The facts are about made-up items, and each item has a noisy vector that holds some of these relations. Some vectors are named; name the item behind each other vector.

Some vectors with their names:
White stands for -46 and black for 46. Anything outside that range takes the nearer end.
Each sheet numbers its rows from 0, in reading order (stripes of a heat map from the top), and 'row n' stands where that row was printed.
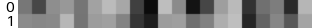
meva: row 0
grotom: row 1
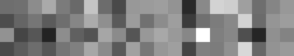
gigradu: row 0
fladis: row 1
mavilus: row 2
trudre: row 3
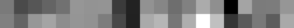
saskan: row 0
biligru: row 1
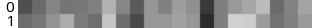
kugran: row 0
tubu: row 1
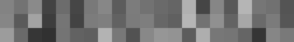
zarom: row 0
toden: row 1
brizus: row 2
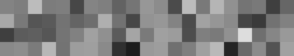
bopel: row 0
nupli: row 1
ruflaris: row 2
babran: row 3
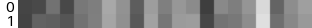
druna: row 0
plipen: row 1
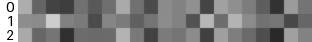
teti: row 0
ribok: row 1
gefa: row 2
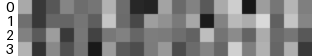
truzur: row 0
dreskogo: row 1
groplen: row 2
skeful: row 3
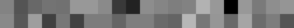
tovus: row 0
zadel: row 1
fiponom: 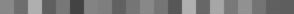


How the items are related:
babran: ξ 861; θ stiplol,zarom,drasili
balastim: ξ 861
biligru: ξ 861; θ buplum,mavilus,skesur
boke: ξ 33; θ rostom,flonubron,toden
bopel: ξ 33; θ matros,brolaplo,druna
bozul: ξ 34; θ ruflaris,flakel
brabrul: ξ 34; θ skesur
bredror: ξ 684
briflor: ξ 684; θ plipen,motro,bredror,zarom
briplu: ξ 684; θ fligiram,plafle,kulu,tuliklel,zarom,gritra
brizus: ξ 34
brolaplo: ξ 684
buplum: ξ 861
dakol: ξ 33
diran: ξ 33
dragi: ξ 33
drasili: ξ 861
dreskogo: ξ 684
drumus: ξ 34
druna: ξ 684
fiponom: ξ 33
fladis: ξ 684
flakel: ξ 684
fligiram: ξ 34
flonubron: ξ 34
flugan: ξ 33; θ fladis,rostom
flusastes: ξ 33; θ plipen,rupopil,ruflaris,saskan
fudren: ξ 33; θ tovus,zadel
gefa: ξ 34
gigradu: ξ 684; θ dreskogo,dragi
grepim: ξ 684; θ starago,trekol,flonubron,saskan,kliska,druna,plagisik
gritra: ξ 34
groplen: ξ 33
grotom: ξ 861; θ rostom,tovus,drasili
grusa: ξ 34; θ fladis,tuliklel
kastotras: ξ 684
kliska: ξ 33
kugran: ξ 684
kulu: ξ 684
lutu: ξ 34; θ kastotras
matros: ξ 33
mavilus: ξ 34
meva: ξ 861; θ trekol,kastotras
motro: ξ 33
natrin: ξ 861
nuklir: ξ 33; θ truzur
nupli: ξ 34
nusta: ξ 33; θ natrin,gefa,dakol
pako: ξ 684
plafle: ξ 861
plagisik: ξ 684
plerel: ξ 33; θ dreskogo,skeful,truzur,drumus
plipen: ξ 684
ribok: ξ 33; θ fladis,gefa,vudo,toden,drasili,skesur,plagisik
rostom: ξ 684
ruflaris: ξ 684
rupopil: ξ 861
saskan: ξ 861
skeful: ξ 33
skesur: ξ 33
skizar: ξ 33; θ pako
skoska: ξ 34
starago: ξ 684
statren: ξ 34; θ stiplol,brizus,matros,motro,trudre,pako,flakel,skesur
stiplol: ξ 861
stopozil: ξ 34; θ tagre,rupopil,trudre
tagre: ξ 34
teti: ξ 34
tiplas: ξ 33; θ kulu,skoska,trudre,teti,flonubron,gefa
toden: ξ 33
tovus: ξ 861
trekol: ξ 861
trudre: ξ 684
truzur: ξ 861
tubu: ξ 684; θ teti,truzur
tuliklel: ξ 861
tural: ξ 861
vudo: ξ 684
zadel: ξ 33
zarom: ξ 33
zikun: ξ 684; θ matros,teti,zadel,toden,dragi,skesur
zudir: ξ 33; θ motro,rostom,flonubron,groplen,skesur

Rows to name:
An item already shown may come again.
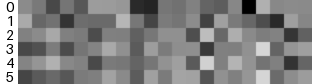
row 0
plafle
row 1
gefa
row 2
flusastes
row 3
plagisik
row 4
skizar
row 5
pako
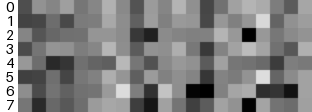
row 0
briflor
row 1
brolaplo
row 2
tovus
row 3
grepim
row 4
tagre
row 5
starago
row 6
lutu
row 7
trekol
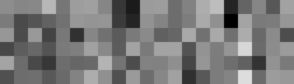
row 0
grotom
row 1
saskan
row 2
dragi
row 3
pako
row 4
skoska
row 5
kulu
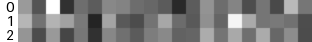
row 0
dakol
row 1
nuklir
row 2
dragi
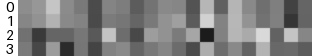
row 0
flugan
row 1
skizar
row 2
dreskogo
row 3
kliska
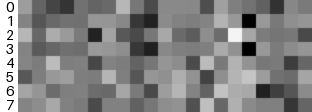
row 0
flonubron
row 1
tovus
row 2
plerel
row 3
drasili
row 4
bopel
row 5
zikun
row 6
brabrul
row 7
flusastes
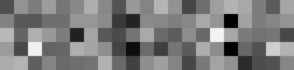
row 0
briflor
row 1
stiplol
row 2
plerel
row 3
natrin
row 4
grusa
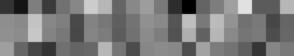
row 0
kastotras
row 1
fudren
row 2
tiplas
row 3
flonubron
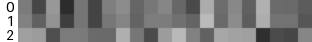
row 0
kliska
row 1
motro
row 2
bozul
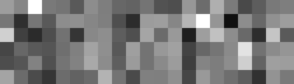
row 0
nusta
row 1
buplum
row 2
drumus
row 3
bredror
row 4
vudo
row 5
skoska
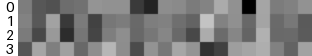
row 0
rupopil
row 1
skesur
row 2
kliska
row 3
briplu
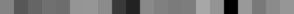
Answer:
drasili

